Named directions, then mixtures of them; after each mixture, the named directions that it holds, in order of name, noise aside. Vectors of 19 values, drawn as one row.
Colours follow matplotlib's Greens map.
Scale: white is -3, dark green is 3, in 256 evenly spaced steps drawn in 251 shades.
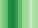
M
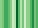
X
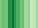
M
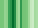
M, X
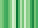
X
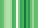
M, X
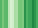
M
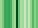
M, X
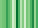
X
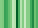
X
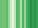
M, X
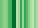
M, X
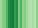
M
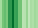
M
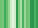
M, X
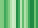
M, X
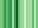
M, X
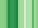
M, X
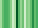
X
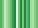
X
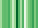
X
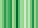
M, X
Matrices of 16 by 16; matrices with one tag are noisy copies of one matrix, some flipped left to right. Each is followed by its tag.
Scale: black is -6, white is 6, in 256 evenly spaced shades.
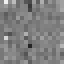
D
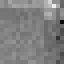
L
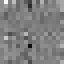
D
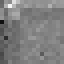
L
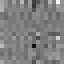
D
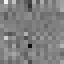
D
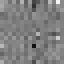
D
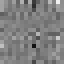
D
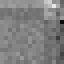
L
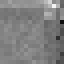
L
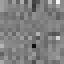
D
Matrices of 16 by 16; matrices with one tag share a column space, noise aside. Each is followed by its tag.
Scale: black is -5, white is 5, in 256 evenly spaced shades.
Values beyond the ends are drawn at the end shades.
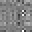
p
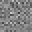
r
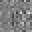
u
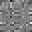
r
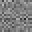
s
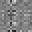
p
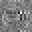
u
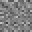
r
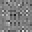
p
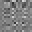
r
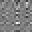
r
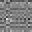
s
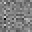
s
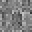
u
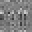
u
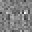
u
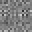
p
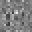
u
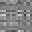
p
